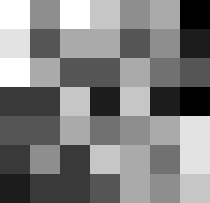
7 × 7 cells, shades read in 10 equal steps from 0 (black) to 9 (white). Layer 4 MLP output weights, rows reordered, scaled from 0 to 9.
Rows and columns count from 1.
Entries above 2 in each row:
6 6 7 2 7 5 4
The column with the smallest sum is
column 2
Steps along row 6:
up down up down down up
